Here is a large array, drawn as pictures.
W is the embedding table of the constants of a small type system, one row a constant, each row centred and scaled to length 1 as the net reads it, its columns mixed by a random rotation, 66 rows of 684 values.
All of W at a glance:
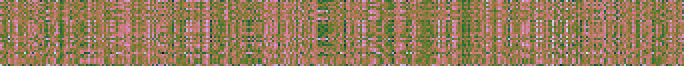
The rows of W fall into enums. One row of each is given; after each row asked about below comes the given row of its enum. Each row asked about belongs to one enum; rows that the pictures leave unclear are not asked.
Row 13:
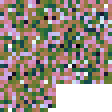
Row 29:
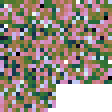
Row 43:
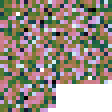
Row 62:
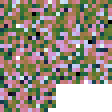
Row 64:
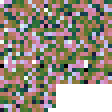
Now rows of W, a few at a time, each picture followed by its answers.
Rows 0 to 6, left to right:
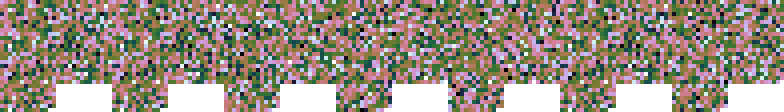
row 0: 13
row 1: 13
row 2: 29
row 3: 43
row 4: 62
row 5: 13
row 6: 43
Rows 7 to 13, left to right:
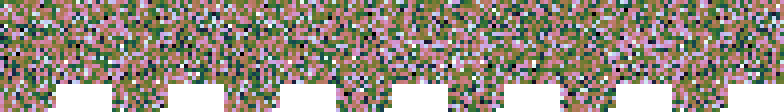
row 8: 13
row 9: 29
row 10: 62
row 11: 64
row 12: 62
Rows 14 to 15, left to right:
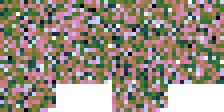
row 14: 43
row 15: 29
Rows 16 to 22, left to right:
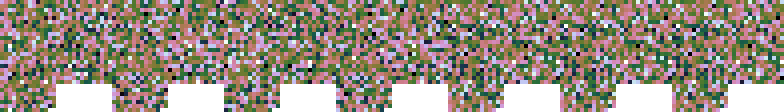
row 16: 13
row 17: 62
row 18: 64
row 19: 62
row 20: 29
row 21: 29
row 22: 29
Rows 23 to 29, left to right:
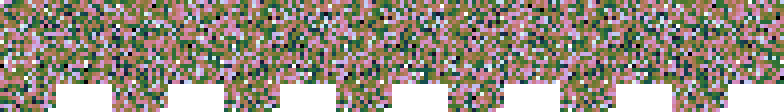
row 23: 64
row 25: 13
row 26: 13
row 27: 43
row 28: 13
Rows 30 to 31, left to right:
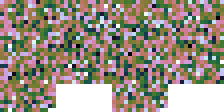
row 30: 13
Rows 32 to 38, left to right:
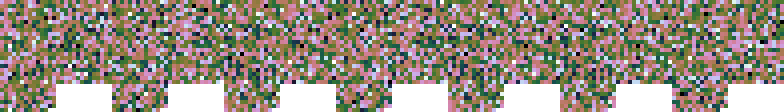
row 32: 13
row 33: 43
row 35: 43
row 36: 29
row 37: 29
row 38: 62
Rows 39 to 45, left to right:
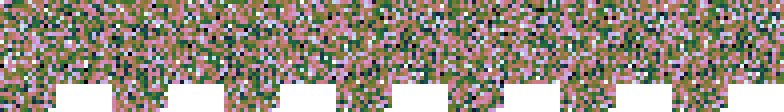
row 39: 64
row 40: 29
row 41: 29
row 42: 13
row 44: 13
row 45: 13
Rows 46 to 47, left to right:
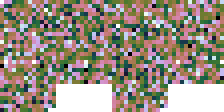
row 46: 64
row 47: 29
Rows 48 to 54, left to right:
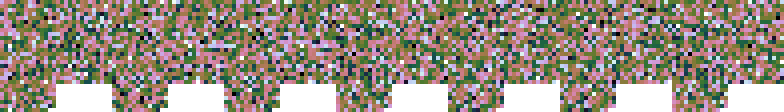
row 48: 13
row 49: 62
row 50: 62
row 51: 29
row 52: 43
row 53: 43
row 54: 29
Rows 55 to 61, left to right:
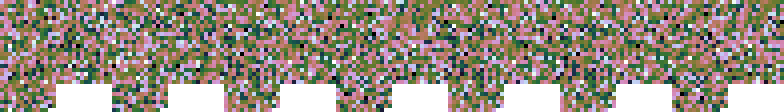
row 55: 13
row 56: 64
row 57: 29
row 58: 62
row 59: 29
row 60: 29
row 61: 62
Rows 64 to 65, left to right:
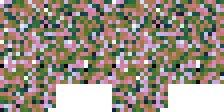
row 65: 64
